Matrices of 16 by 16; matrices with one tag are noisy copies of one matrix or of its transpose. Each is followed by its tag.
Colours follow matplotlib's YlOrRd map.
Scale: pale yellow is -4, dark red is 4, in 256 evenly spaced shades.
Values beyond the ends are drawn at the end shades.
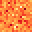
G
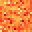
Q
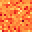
Q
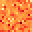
Q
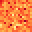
G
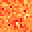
G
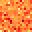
Q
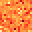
Q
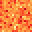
G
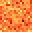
Q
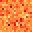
G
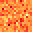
G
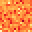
Q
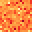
Q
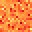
Q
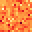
Q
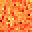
Q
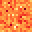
G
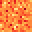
G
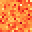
Q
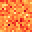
G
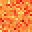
Q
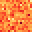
Q
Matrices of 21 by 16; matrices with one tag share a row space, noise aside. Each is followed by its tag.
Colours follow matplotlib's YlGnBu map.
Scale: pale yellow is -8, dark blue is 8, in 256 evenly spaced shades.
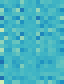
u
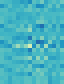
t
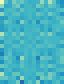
u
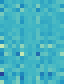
u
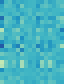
u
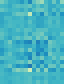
t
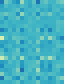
u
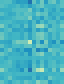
t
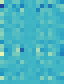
u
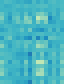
t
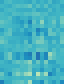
t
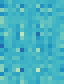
u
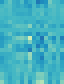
t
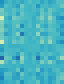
u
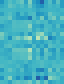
t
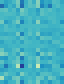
u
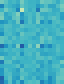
u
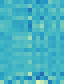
t
